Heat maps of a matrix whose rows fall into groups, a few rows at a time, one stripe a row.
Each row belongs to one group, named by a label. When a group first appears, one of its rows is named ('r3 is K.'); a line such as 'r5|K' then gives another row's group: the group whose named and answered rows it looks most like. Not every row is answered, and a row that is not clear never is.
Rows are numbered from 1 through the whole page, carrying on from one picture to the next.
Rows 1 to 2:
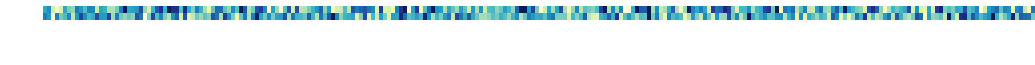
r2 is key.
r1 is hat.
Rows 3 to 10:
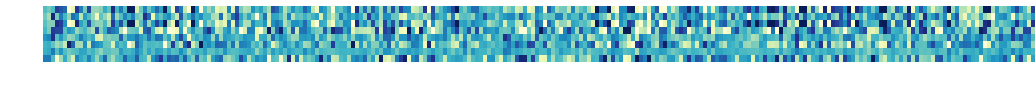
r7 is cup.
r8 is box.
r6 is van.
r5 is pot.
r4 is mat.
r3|pot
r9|cup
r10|hat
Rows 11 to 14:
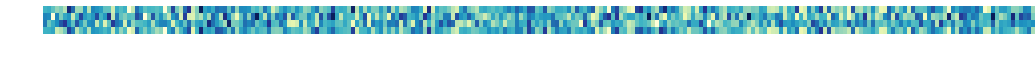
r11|box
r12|key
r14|box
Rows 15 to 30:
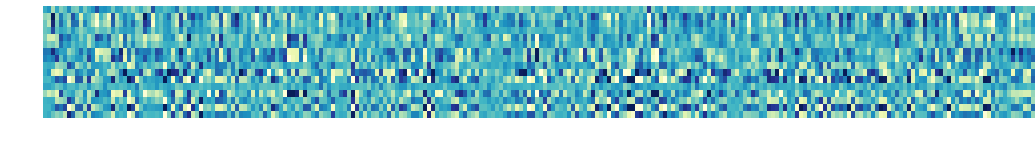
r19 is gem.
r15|key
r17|mat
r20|gem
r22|cup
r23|box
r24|hat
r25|pot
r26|hat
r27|gem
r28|box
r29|pot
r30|box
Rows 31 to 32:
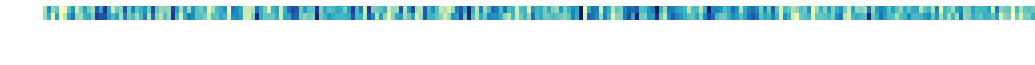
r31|gem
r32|gem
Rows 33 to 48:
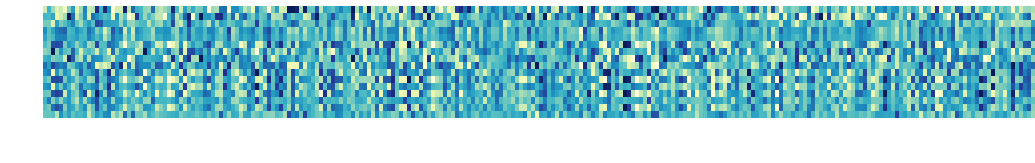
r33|gem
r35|gem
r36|cup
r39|mat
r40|box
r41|cup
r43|van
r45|van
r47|van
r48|gem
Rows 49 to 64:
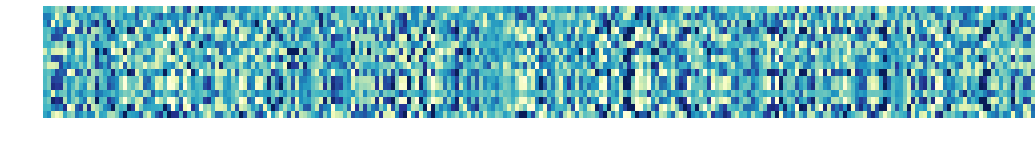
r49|box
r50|hat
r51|key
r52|pot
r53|van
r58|pot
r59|van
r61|key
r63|pot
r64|hat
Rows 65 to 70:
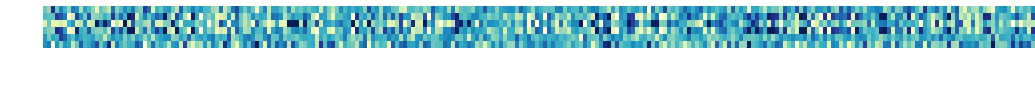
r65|mat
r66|pot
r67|gem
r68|pot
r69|cup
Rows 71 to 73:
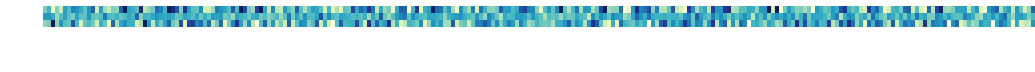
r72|hat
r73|mat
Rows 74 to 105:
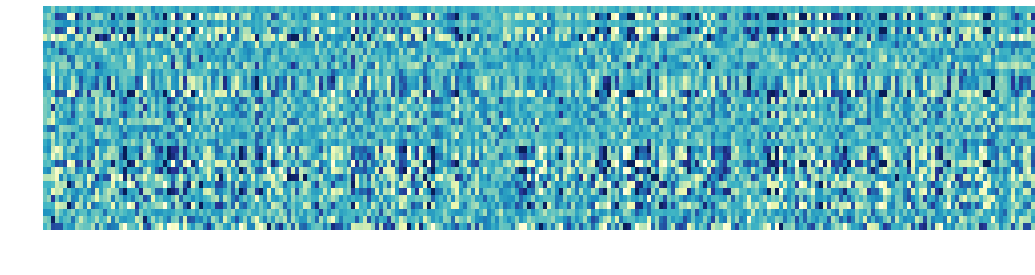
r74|key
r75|pot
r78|gem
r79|cup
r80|cup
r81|box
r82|gem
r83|key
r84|key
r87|hat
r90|gem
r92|hat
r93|key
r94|hat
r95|hat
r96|pot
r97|hat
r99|box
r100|hat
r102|box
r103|hat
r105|van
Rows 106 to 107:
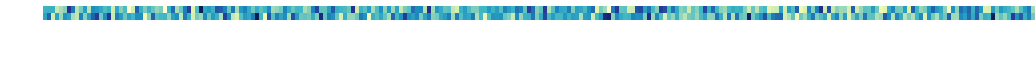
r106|box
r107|key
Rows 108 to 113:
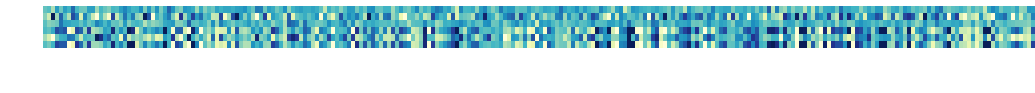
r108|hat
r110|gem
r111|pot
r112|gem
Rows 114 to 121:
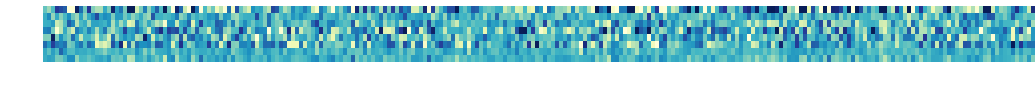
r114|pot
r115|key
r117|hat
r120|cup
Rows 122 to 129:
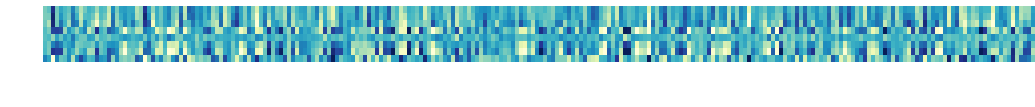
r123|mat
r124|mat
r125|van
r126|hat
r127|van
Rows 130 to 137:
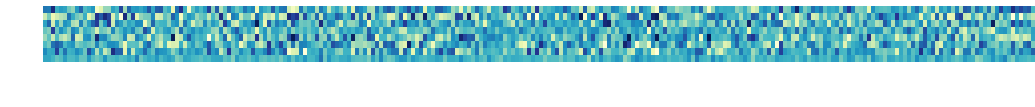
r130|cup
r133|mat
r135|van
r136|cup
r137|hat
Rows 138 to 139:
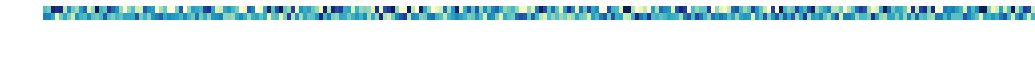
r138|van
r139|hat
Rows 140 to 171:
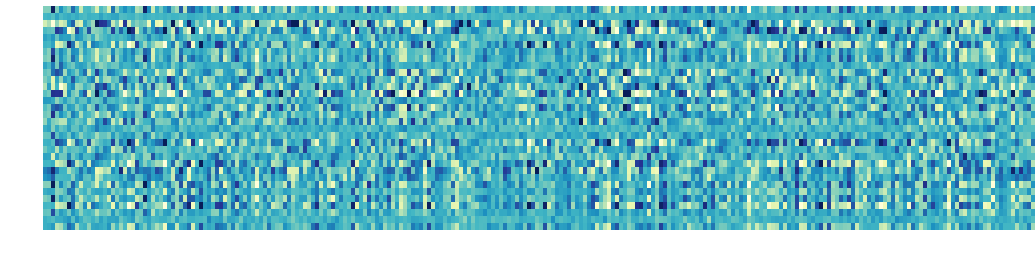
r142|gem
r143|pot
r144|cup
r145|box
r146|mat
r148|cup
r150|hat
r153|hat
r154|van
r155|mat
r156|gem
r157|key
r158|mat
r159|pot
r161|key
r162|box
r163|cup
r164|cup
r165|mat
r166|box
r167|mat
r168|box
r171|box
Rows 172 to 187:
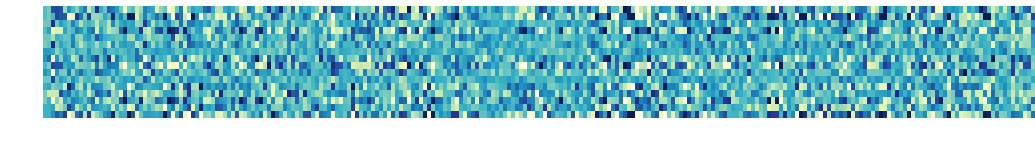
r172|van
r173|pot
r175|hat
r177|mat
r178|hat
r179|key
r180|van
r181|key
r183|box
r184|gem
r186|box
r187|pot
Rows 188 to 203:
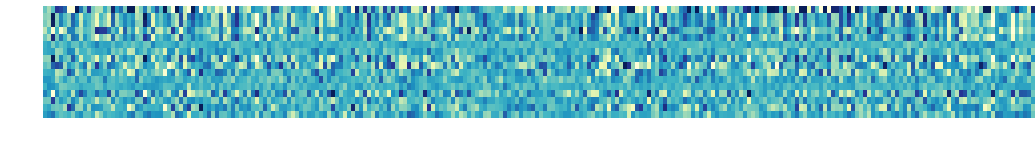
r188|pot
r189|mat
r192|mat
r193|key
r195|mat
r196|van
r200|key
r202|box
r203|cup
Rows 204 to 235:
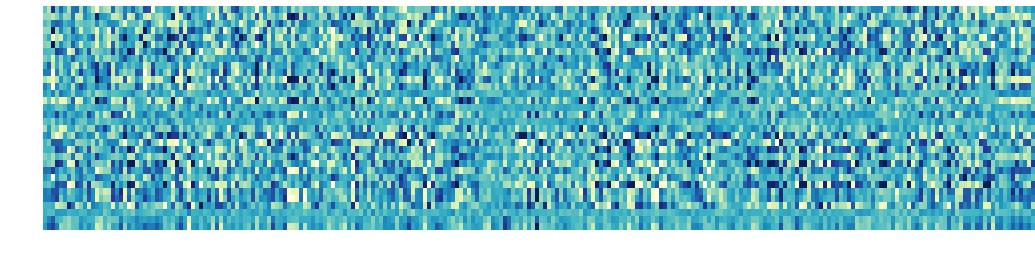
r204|mat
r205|gem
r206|van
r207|mat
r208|hat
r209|mat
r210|pot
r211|hat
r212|key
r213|key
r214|gem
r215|key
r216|cup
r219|cup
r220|hat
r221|gem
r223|van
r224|pot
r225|gem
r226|pot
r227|cup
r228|key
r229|pot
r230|cup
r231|cup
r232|box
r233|cup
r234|cup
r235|cup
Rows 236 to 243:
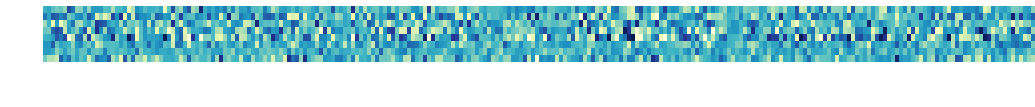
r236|box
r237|cup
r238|gem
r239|van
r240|pot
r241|cup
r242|hat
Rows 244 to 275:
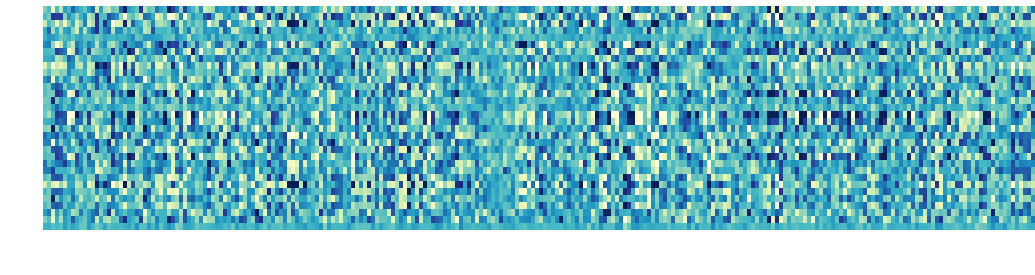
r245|van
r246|gem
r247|key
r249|hat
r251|box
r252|gem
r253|gem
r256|pot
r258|van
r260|pot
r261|mat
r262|cup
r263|key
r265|pot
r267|cup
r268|van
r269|gem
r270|van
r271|mat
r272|van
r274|hat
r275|hat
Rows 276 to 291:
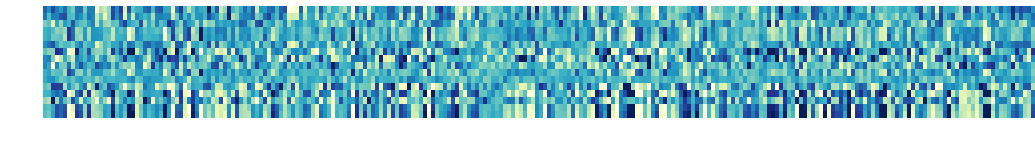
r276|cup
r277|cup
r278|hat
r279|box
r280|box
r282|pot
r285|box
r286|cup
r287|van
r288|pot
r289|mat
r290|pot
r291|pot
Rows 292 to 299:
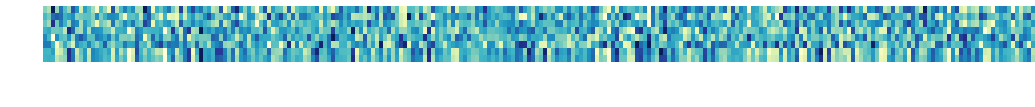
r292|mat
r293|van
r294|mat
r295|box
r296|key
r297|hat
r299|box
